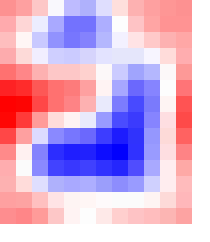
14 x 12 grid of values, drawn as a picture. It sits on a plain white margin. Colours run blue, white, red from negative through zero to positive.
The ninth with the highest average is the middle left. There are no lone odd cells. The ninth with the lowest average is the bottom middle.
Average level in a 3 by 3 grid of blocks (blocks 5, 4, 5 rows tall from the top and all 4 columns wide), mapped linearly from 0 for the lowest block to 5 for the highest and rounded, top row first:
3 1 3 / 5 1 1 / 2 0 2
